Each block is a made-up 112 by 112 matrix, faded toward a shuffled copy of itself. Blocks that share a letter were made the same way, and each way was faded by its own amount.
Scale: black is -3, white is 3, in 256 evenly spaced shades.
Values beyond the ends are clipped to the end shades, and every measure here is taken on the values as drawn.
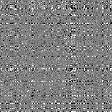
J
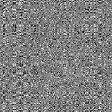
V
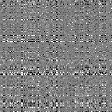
J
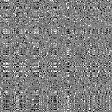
V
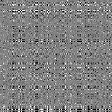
J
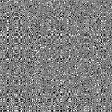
V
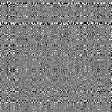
J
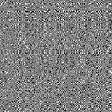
V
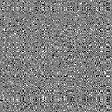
V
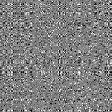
V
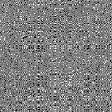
V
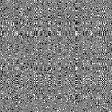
V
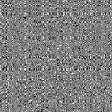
V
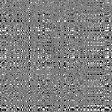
J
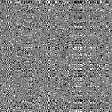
V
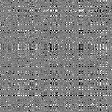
J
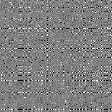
J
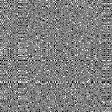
V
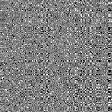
V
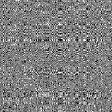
V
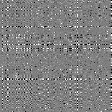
J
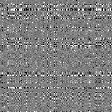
J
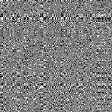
V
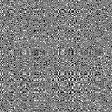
V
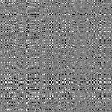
J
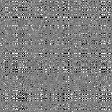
J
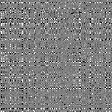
J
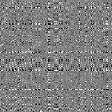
J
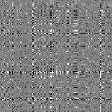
J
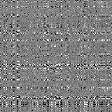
J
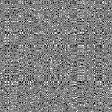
V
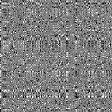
V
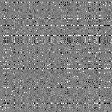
J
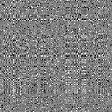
V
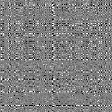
J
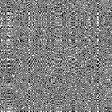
V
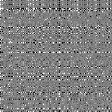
J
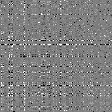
J
